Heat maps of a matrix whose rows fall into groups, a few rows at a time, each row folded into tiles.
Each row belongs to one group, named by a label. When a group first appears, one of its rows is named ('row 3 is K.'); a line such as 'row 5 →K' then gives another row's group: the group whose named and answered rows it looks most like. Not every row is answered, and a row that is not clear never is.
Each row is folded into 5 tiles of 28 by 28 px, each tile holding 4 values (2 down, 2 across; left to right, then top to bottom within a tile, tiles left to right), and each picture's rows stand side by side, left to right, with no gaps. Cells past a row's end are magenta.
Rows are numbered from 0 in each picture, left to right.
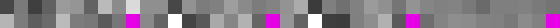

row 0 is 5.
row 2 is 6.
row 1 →6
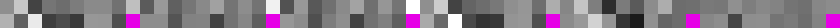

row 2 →5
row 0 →6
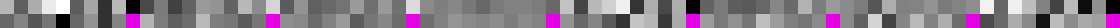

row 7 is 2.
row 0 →2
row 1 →5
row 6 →6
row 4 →2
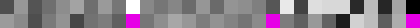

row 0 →5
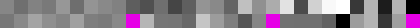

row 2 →2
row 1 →5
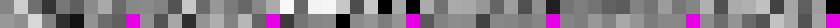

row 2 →2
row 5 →2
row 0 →6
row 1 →6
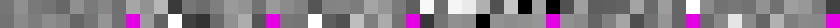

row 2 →6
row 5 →6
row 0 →5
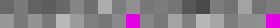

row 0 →5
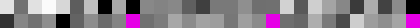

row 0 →2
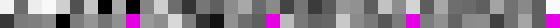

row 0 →2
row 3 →5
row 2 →5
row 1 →6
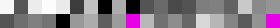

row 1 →5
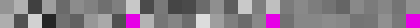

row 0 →6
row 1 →5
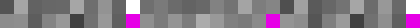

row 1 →5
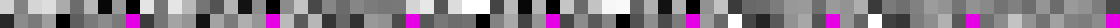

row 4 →2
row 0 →2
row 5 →6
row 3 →2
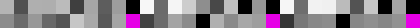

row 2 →2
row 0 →2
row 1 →2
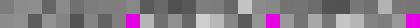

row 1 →5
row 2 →5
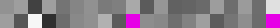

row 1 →5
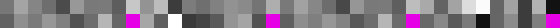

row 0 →5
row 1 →6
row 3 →2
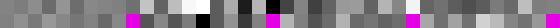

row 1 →2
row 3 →5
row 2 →5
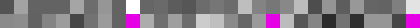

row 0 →5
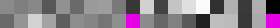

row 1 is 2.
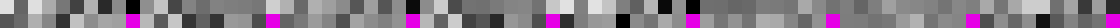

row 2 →2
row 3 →6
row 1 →6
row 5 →5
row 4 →2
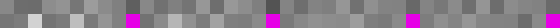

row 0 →6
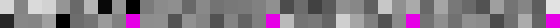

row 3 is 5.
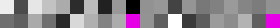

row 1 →6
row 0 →2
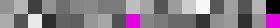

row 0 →6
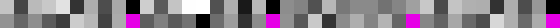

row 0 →2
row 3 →2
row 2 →6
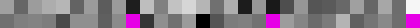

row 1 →2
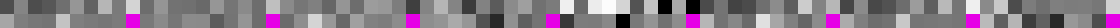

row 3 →6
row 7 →6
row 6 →5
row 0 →5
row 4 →2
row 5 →5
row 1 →5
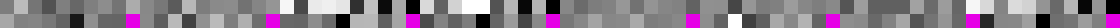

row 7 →2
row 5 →6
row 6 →5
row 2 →2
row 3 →2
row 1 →6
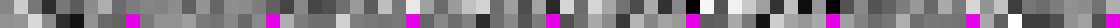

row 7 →6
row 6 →5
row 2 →5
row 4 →2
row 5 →2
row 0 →6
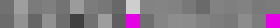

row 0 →5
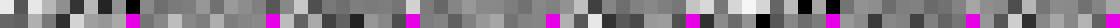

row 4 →6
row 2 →6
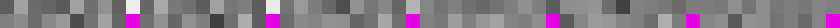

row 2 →5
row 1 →5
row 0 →5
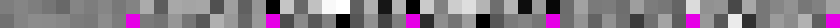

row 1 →2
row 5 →6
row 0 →5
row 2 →2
